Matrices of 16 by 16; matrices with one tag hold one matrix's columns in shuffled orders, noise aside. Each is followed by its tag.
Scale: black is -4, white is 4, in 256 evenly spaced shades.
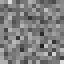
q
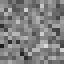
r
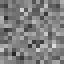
r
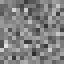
r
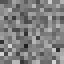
q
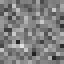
r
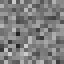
q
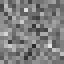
r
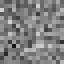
r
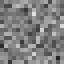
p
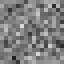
p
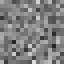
q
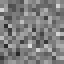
r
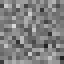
p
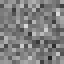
p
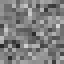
p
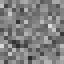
p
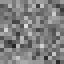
p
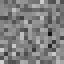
q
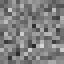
r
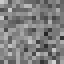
q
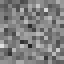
r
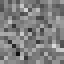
r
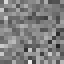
q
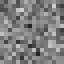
r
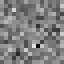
r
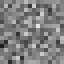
p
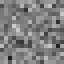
p
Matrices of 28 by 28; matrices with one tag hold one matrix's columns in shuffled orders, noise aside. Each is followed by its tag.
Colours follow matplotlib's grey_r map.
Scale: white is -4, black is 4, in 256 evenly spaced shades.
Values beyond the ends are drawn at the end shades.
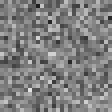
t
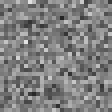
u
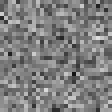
t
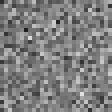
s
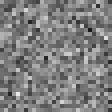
s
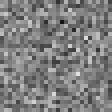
s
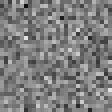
t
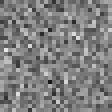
s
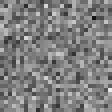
t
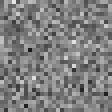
u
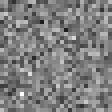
s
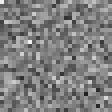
u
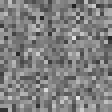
t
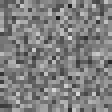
t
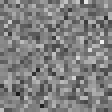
u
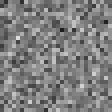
s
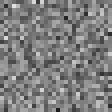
t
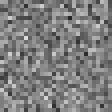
t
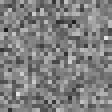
s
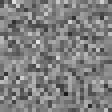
u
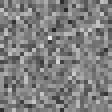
s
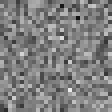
t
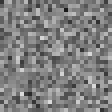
s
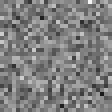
u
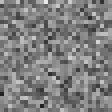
u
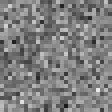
t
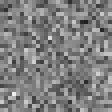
s
